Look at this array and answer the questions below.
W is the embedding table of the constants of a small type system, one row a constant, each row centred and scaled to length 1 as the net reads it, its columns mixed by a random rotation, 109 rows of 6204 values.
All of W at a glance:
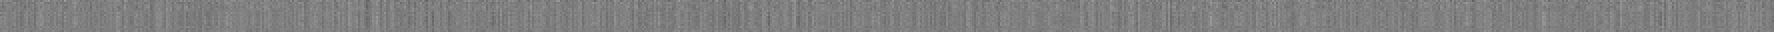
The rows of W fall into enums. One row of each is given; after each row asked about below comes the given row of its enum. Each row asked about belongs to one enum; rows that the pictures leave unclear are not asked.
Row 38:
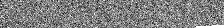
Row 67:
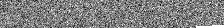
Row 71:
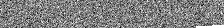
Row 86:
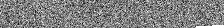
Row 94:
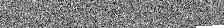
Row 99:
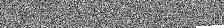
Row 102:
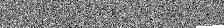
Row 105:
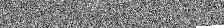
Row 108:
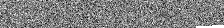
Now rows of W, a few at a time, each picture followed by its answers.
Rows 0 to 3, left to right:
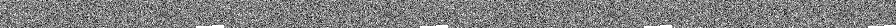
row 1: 108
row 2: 108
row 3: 102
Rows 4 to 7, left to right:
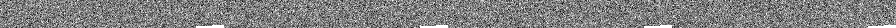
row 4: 71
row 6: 94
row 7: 38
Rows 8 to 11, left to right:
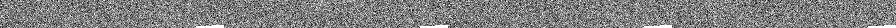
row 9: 105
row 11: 86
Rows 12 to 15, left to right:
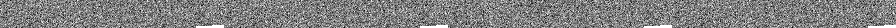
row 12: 71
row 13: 71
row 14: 86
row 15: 71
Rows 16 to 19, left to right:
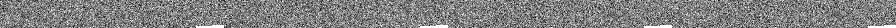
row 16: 67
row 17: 38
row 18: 108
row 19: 108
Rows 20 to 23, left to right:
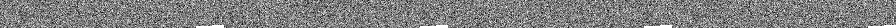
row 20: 99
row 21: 86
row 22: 71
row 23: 99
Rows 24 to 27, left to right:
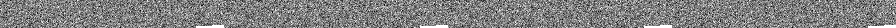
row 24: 71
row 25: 67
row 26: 67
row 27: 71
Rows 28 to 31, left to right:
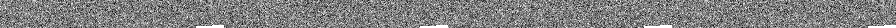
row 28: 94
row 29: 86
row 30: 67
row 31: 94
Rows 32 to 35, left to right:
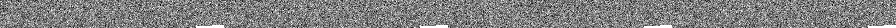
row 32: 67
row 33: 67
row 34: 86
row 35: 67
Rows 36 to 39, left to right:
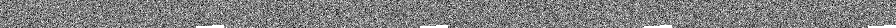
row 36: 71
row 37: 102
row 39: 67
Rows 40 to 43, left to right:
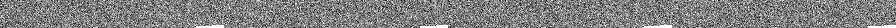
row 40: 38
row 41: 94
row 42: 38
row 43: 108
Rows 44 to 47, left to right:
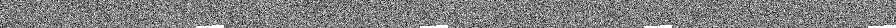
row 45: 86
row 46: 108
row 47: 99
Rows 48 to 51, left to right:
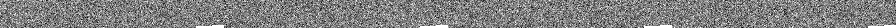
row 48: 108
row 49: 38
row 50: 67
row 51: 102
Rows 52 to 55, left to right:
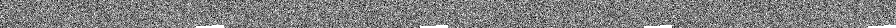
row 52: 38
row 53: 67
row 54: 108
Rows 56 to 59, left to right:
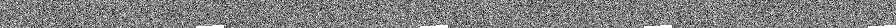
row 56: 102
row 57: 38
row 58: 86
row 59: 86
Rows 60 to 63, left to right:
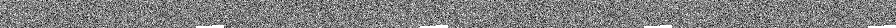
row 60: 108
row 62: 108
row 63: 108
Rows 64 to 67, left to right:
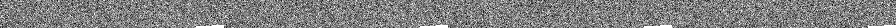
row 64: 38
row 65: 38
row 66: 86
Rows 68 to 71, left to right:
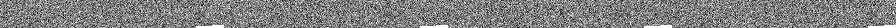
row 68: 71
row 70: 102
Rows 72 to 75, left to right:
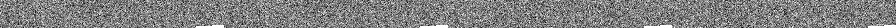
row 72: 86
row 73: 86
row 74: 108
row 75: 102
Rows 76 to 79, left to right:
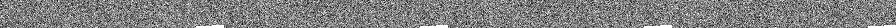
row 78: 86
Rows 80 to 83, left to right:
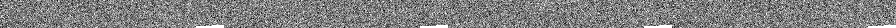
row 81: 71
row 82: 105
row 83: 38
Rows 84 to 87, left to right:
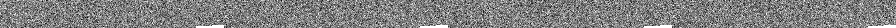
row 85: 38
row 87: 38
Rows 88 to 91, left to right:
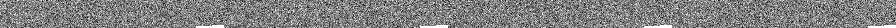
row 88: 108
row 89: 67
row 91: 108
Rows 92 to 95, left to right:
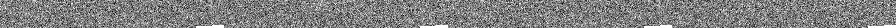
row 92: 94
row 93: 105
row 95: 67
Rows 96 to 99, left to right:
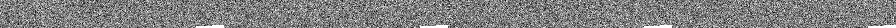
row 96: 86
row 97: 67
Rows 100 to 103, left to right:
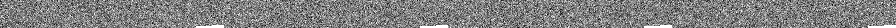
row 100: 38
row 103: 67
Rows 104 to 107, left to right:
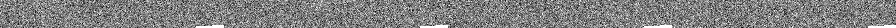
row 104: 86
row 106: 38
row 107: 102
